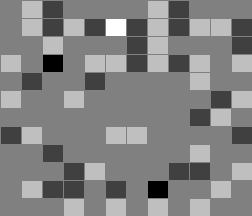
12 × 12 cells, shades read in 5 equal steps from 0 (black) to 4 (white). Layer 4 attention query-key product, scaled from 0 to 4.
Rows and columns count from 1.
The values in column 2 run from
1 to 3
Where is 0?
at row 4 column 3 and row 11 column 8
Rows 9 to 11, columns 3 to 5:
1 2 2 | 2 1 3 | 1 1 2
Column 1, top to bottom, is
2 2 2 3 2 3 2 1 2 2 2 2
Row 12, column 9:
2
